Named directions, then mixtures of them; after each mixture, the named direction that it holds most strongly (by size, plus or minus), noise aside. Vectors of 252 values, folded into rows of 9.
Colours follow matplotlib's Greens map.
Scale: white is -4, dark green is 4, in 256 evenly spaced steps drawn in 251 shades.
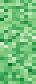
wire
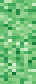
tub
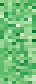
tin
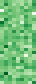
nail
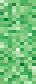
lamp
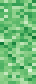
wire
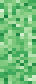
tin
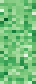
nail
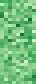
tin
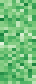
wire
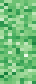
tub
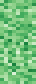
tub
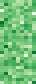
nail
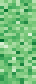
wire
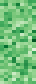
tin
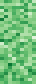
wire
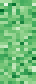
lamp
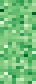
nail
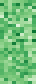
tin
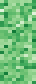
nail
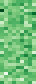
nail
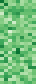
lamp
